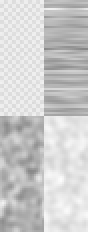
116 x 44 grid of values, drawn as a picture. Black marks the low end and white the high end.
It is made of 2 by 2 panels. Panel 1,1: very high, checkered, faint in contrast. Panel 1,2: high, streaked across. Panel 2,1: high, blotchy. Panel 2,2: very high, blotchy, faint in contrast.
